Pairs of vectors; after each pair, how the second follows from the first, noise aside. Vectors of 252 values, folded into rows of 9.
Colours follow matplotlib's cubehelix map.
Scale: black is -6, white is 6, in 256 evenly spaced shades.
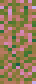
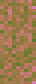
shrunk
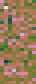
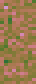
shrunk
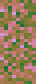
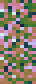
scaled up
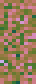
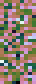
scaled up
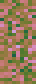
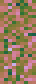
wrapped around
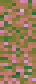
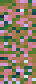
scaled up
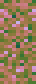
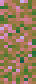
wrapped around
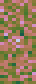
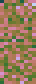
wrapped around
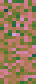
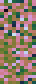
scaled up
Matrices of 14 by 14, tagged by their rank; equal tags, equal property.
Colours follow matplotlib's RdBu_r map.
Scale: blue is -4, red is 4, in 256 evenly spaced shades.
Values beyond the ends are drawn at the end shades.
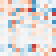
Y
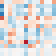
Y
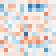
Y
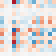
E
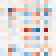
E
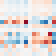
E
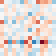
Y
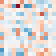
Y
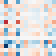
E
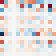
E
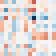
Y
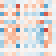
E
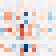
Y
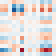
E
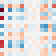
E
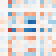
E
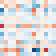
E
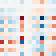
E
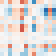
E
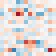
Y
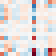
E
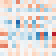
Y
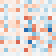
Y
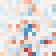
Y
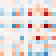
E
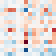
Y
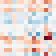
Y
